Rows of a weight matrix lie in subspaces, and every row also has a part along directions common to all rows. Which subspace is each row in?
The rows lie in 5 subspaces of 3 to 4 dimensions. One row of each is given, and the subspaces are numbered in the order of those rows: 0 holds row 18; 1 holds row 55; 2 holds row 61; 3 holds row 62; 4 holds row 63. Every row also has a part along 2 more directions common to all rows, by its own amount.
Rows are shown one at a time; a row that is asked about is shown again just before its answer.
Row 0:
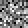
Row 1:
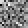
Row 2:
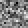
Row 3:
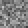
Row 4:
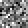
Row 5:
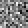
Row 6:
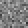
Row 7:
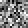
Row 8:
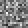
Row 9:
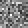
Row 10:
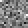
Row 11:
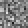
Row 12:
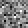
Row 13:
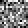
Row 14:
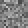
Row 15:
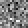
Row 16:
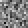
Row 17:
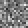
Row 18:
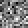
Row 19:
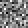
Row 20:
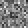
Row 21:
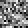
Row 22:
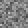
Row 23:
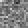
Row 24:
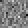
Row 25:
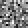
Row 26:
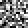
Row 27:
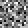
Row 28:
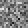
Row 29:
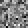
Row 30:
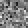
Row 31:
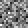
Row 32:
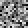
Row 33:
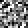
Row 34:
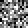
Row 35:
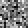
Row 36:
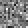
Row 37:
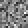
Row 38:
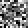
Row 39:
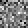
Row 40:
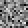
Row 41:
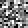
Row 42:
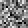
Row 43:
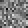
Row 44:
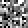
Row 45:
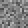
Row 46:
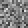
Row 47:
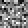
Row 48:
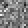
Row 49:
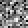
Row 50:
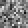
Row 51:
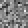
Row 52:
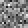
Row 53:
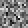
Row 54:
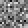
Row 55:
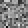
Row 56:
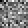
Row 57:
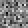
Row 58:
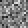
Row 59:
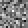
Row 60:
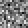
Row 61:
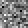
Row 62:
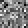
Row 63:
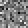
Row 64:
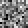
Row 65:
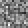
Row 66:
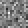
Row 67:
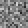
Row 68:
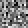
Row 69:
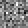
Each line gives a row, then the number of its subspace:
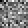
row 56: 4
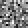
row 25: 3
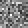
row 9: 2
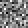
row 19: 1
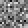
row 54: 4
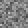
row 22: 0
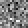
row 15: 4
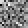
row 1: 4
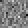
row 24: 2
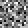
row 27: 4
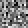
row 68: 2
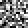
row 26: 2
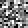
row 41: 3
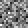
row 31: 0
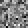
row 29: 1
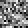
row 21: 0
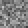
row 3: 1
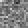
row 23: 3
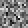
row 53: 2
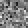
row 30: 0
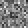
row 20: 3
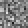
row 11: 4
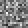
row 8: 2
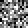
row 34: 1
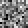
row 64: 1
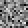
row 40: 0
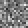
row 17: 0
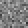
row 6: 0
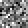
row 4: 3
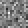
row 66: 0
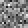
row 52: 4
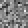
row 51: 3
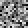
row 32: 0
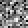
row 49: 0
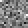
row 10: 2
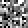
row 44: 1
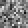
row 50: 2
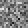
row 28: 2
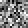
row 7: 2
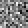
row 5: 2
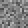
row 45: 3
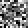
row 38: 1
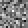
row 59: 1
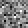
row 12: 2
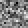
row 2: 0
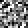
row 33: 3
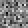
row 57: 2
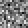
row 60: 4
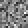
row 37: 1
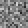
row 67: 2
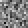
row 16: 1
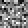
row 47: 1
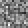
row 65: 4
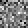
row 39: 4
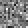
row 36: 0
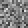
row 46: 3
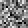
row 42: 3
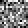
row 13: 4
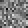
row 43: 0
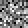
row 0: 1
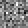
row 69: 4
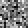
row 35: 1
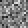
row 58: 3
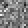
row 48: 3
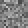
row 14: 1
